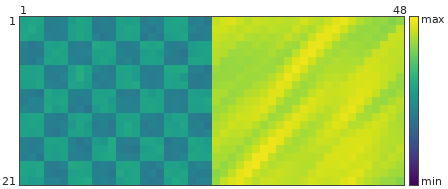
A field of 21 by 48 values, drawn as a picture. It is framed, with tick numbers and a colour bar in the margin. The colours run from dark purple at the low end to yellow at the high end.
The table splits into one row of 2 panels. Panel 1,1: middling, checkered. Panel 1,2: very high, slanting up to the right, faint in contrast.
